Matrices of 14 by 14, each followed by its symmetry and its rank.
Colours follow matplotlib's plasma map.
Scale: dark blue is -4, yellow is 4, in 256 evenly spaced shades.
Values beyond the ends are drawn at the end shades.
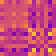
symmetric, rank two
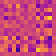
antisymmetric, rank two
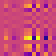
neither, rank one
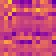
neither, rank three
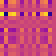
neither, rank one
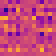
neither, rank three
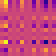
neither, rank one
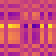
neither, rank one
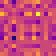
antisymmetric, rank two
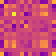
symmetric, rank two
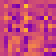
neither, rank three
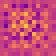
symmetric, rank two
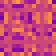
antisymmetric, rank two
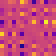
antisymmetric, rank two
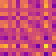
symmetric, rank two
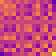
symmetric, rank two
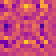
antisymmetric, rank two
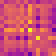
symmetric, rank two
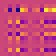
neither, rank one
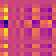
neither, rank one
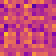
antisymmetric, rank two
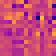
neither, rank three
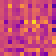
neither, rank three
